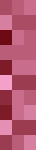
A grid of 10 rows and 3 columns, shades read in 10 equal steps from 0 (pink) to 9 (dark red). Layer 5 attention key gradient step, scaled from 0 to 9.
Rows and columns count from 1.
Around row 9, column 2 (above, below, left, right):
3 4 1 6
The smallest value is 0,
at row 6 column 1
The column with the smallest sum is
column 3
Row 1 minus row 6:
5 -2 -3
